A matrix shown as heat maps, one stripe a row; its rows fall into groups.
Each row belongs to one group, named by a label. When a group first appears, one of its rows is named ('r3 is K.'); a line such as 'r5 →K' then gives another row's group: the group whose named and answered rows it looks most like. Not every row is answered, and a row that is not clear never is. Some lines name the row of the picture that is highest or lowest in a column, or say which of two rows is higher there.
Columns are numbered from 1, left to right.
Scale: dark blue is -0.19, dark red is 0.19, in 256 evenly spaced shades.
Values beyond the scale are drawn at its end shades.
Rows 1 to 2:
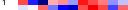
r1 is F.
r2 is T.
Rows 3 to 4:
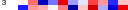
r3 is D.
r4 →T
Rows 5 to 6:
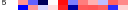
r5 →F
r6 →T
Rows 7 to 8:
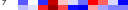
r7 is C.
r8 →C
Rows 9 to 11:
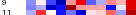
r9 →D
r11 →T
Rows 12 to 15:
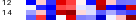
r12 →C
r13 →F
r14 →C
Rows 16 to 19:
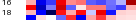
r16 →F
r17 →F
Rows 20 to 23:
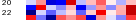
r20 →D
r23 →F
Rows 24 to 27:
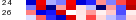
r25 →D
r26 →F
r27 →D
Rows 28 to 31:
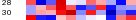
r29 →C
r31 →F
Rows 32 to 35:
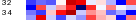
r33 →T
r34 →C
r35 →T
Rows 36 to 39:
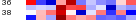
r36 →F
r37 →C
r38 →C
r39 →C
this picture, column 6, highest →37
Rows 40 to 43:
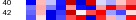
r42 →D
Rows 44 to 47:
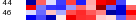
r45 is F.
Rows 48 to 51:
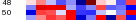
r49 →C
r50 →T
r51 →C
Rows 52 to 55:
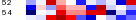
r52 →T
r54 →C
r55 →C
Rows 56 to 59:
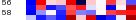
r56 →T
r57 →D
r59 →D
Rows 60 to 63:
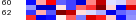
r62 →C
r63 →F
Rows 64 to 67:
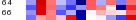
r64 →T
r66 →T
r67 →T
